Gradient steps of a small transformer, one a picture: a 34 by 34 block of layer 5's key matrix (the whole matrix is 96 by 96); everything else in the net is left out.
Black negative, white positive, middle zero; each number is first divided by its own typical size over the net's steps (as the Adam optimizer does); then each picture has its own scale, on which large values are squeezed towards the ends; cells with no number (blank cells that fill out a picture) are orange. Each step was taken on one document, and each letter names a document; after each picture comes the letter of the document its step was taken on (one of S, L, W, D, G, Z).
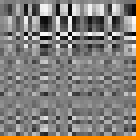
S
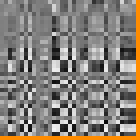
S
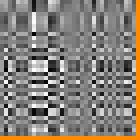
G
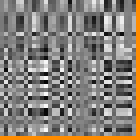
G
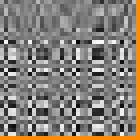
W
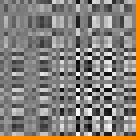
W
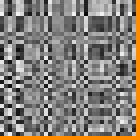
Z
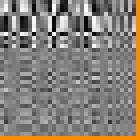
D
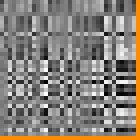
G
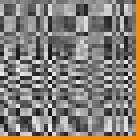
Z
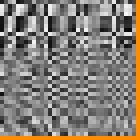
Z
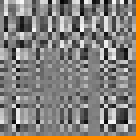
D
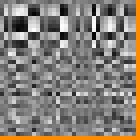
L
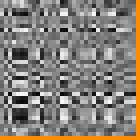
L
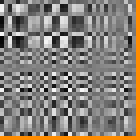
Z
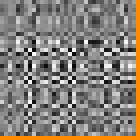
S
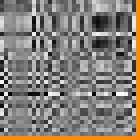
G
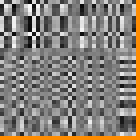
Z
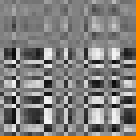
L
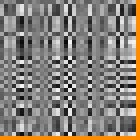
Z
